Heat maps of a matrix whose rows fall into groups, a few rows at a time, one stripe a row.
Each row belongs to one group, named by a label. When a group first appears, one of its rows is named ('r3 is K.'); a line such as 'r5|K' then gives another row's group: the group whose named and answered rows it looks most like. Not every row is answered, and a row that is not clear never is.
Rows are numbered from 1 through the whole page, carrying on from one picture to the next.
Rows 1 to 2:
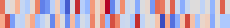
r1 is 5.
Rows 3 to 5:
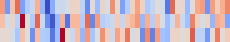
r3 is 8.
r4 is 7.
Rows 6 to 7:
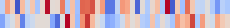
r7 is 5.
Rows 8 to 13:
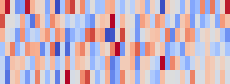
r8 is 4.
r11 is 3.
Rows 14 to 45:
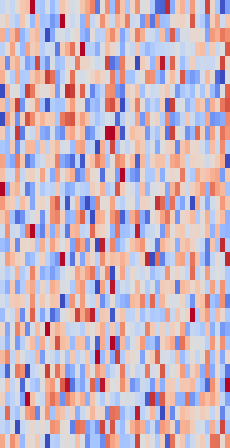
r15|7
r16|8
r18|5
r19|4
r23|8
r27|8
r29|3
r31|3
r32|7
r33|5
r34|3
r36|5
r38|3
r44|3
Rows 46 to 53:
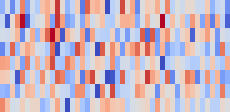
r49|3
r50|4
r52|3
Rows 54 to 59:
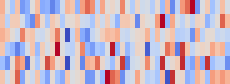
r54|5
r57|3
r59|8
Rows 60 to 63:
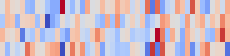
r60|7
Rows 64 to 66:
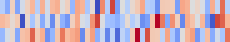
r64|3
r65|5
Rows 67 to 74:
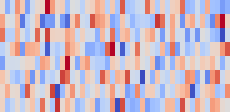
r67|4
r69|4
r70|8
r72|7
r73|4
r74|3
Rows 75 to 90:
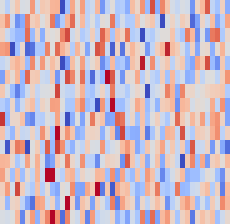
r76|4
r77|7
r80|8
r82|3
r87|4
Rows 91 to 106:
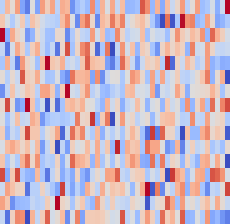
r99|5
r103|8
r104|7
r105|3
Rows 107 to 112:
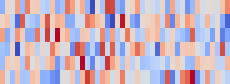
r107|8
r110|3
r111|8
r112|5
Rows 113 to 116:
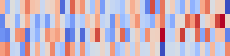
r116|4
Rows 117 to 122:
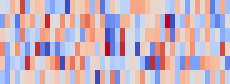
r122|3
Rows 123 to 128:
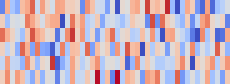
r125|4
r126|7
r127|4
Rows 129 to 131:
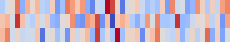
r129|8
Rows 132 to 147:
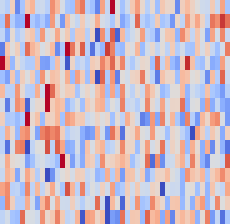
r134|3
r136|5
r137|3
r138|4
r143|7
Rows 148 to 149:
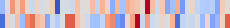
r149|8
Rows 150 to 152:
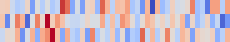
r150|7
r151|4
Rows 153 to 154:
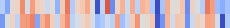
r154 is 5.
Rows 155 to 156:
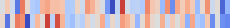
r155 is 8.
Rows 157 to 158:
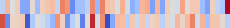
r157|7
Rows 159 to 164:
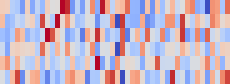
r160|3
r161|4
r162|3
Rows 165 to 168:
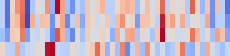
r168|4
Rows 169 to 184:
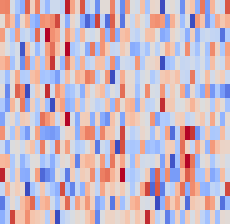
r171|4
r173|4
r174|5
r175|4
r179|3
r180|5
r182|7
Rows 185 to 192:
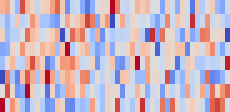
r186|5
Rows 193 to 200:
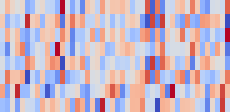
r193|7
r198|7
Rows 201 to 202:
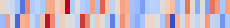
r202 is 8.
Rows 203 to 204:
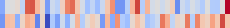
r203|8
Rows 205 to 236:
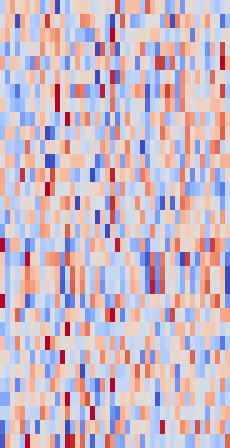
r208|3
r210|3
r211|3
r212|3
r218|4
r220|3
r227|8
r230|7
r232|3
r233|5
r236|8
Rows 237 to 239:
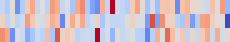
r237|3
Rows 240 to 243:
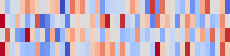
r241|5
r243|5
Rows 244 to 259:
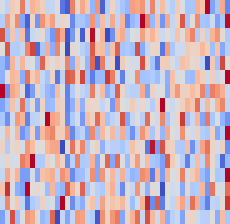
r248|3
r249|8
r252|4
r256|7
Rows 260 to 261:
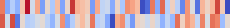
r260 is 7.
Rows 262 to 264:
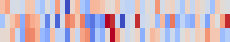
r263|8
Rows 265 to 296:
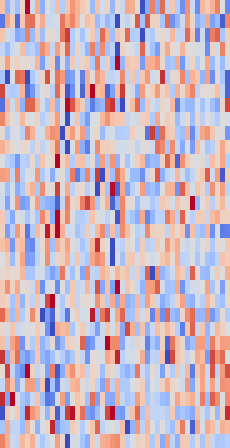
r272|8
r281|4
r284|7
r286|4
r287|5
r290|8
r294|8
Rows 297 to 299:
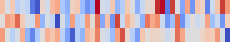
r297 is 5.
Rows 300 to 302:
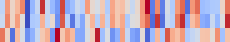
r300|7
